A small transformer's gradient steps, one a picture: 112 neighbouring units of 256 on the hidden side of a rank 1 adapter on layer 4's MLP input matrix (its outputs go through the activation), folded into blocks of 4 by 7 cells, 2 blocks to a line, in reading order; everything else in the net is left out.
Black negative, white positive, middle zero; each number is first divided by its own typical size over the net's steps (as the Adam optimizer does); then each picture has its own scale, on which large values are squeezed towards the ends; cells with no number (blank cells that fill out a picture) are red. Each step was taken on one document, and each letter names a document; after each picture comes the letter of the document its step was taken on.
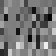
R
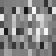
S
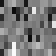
R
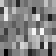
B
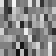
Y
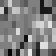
B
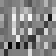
S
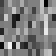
S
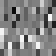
R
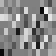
B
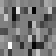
S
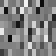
Y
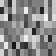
B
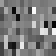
R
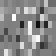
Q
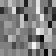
Y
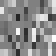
B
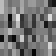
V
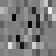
Q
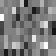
R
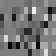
S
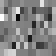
R
